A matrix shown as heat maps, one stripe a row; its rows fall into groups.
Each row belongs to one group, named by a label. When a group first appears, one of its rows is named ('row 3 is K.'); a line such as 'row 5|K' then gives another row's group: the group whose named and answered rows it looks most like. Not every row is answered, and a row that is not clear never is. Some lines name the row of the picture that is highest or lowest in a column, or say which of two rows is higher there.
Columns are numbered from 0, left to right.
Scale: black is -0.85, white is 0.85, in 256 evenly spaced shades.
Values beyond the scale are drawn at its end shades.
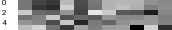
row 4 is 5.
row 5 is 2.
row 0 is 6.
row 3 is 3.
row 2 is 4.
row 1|6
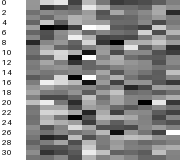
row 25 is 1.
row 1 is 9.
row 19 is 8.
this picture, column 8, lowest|20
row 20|2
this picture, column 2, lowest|5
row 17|2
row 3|1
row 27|6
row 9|2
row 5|9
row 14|4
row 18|4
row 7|1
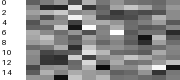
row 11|6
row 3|1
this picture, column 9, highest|13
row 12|8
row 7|2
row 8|2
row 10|9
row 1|6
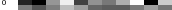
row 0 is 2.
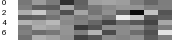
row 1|6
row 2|2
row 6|4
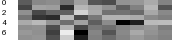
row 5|5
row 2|9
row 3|6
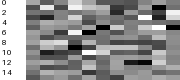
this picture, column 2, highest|8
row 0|1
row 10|9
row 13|8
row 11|6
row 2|4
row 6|5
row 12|2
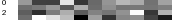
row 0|6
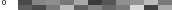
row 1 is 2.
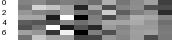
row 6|5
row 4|6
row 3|5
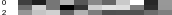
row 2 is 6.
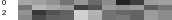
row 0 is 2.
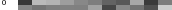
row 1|4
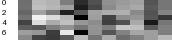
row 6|5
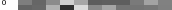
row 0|1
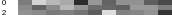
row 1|1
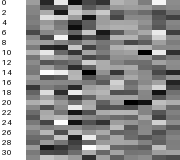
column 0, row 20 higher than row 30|Yes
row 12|9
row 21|1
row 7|3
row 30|8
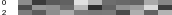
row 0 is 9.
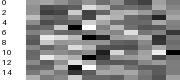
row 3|4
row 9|1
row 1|9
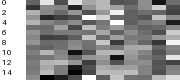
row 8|4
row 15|8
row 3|9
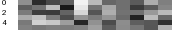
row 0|9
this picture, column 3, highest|4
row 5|4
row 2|8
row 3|2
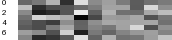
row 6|5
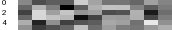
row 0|9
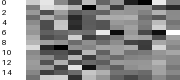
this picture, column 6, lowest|6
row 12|3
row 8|2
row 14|9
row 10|8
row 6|4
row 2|3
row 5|3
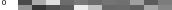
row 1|9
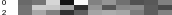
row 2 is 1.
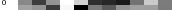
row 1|5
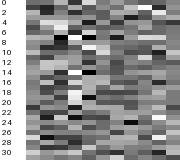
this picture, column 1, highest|4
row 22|6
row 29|8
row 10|4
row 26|4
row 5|3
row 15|9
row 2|3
